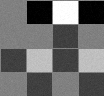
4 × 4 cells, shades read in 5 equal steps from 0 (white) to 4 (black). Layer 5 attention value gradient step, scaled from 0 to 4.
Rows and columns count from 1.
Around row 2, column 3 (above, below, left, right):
0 3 2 2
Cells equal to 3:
5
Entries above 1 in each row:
3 4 2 4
